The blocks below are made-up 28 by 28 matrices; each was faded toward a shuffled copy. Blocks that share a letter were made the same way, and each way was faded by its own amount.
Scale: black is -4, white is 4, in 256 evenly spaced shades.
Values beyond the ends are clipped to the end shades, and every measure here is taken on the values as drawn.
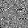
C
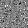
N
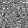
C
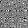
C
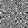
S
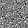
N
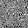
N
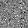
N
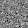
N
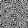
C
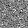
N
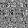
C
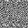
S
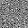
S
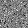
N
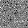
N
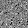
N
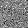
N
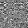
C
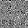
S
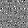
C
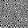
C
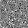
N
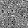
S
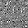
C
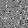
C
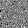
N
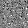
N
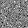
N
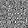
S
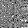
C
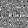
C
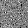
N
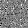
N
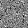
N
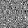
S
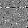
C
